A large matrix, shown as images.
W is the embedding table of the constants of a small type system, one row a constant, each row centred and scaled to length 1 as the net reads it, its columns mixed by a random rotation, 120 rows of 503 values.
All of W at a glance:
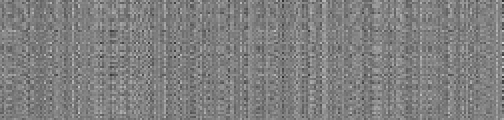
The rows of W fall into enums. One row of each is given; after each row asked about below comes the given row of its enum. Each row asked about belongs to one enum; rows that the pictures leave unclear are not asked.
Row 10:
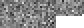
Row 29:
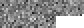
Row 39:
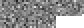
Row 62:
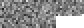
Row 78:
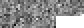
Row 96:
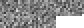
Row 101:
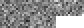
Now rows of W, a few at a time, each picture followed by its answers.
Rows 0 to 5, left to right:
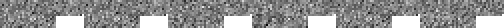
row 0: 29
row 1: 29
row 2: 39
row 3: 78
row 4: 29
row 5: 96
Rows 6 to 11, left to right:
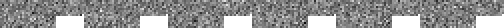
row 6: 29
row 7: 96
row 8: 101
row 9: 10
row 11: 39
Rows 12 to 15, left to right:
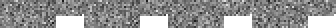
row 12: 10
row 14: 101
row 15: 39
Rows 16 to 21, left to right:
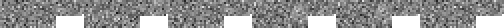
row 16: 39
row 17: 29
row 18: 39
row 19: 62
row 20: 62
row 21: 39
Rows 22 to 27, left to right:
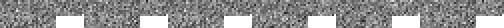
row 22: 96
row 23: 10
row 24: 96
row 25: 29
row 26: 101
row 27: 10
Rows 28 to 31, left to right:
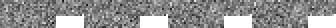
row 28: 10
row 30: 62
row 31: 62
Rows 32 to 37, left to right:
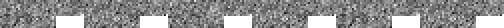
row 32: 78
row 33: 29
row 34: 62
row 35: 29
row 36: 78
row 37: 29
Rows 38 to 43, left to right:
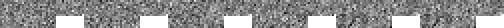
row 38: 10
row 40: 62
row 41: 29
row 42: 78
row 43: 78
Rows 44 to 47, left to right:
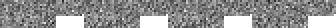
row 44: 10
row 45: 96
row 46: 96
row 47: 39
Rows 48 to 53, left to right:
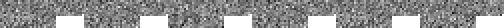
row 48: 96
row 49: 39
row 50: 78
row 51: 39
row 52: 96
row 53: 29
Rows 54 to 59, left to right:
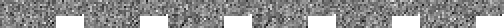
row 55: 10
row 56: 78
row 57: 78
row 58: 101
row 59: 29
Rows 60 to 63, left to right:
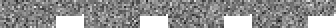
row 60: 39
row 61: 10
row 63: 101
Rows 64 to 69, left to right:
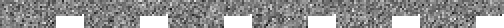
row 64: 10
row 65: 101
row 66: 62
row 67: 78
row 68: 96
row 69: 29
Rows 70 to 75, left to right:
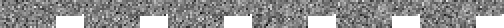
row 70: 39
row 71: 29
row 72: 29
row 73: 78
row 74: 62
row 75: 62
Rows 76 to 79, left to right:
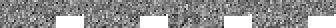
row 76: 29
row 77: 29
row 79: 96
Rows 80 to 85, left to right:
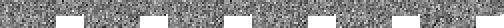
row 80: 10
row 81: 29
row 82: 10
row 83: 10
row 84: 96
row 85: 78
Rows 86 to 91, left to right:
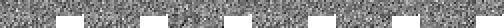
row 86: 96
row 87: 96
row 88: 78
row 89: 96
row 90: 29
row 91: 10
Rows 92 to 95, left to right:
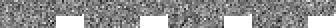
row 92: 10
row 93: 39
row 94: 78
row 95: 101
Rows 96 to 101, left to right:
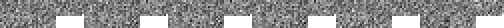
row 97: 10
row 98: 10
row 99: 10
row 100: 96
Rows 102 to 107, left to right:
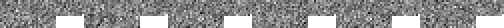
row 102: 96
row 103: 78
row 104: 29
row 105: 10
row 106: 29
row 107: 39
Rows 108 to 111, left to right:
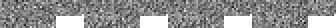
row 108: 39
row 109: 96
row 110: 96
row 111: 10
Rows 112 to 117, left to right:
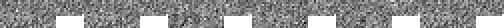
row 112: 96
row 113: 96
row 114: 78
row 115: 10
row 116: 101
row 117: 96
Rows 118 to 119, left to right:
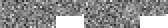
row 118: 39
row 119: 62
